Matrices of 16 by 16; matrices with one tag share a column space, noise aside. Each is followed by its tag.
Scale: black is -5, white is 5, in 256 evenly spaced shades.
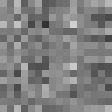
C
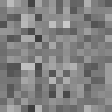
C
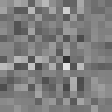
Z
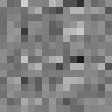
Z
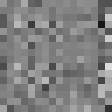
C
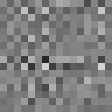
Z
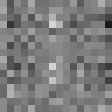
C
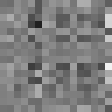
C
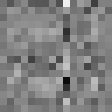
Z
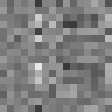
C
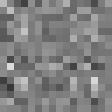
Z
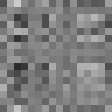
C
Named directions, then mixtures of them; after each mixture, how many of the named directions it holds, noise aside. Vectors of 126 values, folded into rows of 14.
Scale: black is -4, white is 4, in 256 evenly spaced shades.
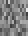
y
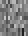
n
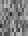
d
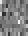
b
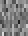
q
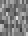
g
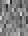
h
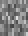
two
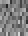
two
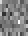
one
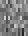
one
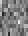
one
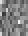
one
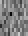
two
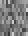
three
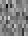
two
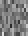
two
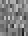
one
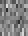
three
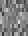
one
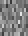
two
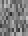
one
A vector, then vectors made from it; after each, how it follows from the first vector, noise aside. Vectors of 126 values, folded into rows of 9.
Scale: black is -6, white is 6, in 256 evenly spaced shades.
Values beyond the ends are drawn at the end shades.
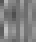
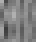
negated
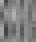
negated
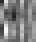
scaled up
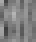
negated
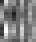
scaled up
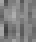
negated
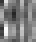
scaled up
